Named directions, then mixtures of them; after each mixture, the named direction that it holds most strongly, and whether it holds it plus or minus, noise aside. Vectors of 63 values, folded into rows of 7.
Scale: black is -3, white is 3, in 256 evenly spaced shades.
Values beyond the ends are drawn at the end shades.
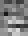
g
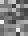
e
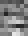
g, plus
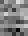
g, minus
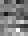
g, plus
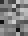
e, minus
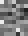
e, plus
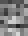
g, plus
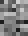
e, minus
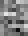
g, minus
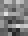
g, minus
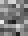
e, plus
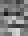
g, plus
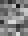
e, minus
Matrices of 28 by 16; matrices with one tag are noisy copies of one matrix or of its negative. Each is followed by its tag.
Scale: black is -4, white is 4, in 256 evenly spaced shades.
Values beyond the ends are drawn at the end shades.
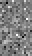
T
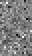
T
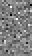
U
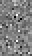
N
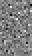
U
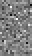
U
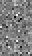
N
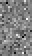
T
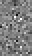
N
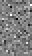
U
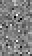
N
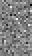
U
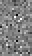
N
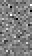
U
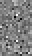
N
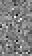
N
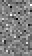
U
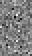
N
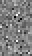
N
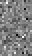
T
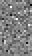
U
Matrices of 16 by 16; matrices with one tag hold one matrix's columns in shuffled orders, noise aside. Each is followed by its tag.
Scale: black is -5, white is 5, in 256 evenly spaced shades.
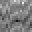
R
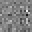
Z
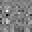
Z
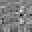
Z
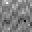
R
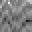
R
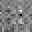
Z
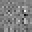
Z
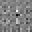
Z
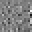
Z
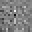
Z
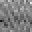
R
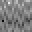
R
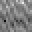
R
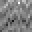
R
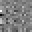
Z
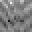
R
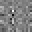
Z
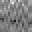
R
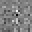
Z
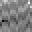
R
